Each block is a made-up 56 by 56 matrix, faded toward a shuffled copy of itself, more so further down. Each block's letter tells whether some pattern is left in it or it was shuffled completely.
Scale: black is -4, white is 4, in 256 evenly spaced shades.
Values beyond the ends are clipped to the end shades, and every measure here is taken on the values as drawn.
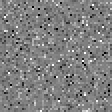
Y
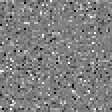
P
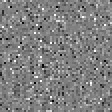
P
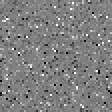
Y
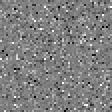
Y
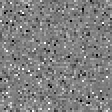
Y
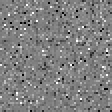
Y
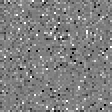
P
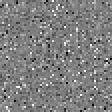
P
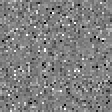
P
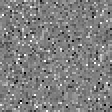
Y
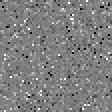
Y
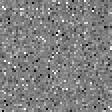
P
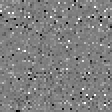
P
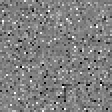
Y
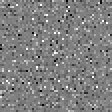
P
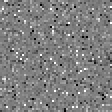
Y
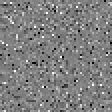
P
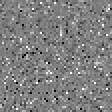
Y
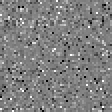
P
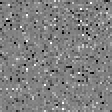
P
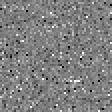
Y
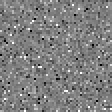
Y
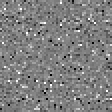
P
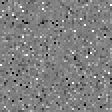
Y
